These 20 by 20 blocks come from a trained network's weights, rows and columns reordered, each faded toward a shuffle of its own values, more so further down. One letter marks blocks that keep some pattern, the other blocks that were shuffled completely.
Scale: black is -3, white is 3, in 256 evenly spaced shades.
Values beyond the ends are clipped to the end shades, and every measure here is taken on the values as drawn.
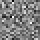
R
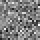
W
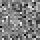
R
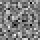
R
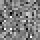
R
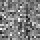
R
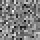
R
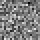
W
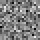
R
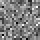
W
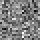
R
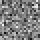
W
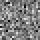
W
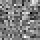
R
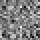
R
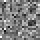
R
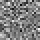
R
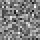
W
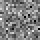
W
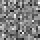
R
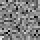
W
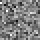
W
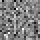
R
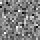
W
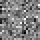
R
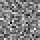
W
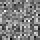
R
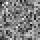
W
